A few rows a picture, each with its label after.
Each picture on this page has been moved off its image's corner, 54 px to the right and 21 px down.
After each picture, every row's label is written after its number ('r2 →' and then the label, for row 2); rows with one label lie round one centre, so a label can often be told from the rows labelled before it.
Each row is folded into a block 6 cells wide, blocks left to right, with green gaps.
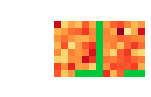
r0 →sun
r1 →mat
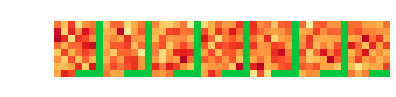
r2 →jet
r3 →mat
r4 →sun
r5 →jet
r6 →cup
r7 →sun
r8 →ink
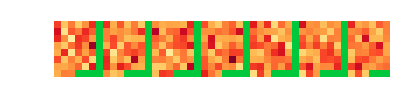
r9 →jet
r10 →sun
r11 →jet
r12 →sun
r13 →cup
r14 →cup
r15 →cup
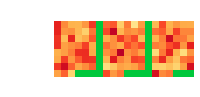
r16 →cup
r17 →ink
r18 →ink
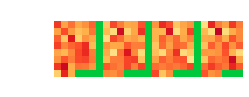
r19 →cup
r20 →mat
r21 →mat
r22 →mat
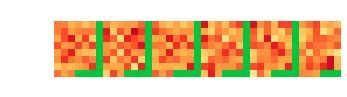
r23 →ink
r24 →jet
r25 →ink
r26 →cup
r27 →cup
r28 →mat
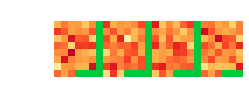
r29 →ink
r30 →cup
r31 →cup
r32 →ink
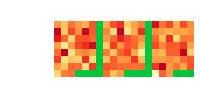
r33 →jet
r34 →mat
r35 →cup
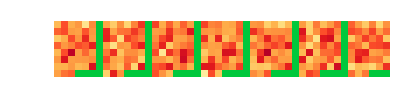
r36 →ink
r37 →jet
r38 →sun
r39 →cup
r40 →ink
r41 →jet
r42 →ink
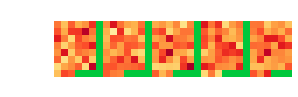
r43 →jet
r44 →mat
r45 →ink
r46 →cup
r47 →ink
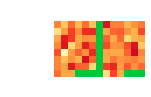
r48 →sun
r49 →cup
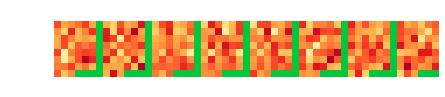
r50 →sun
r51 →jet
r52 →mat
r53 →mat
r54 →mat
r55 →sun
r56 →cup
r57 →cup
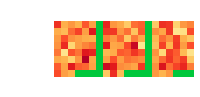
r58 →sun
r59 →cup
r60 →mat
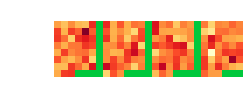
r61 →jet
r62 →cup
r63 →cup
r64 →sun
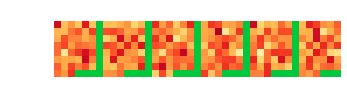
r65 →sun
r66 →ink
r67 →cup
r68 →mat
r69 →sun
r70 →mat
